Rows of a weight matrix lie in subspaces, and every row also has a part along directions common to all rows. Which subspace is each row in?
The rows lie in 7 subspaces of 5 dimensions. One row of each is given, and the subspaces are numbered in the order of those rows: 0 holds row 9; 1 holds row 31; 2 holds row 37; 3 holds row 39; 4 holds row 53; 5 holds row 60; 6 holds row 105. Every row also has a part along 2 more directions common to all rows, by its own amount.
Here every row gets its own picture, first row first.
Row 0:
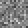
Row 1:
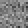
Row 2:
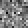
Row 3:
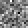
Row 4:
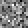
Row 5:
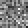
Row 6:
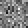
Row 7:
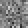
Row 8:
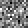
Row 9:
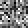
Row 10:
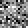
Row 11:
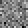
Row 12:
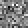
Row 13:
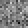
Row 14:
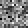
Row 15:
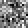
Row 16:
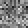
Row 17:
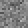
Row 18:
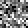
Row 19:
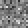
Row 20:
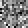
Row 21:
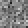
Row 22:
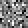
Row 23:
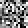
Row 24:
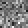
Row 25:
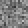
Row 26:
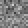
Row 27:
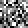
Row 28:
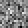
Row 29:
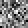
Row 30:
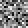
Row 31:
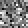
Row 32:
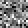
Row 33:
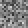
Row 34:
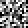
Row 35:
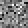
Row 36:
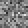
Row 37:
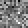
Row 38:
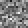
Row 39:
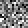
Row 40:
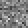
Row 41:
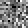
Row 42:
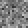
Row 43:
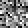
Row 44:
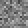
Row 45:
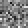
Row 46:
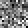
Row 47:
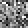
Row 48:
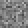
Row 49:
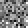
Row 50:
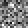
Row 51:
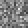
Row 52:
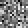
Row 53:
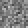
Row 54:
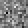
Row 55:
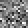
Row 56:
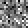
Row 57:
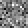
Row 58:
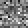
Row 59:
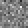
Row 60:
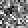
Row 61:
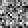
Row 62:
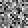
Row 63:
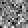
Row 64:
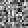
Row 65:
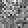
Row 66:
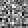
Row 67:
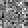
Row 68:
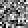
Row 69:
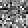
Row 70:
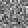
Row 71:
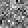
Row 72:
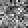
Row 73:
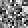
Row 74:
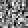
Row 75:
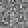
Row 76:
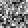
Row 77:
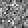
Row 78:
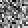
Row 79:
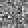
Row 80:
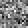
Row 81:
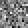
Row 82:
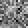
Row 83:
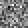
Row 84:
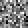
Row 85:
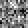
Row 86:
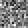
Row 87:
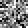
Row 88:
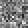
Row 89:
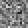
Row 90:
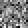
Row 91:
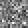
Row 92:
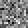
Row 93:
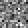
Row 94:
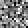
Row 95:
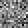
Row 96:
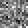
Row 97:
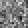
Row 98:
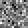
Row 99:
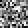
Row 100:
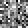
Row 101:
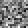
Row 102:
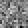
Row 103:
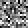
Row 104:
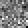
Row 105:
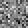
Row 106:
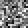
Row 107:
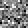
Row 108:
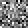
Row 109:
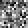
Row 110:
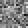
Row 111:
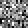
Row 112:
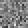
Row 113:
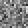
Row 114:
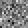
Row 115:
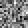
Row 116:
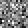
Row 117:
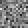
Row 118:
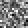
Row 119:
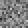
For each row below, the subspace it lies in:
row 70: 1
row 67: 6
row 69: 2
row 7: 5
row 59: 3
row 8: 6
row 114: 6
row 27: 3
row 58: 0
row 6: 5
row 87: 0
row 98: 0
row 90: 5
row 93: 5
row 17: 6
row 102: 5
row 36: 0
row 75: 1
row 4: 3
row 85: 6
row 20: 6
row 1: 5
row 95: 2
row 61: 4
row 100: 3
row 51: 0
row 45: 4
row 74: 3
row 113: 1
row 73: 1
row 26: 4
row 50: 4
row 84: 5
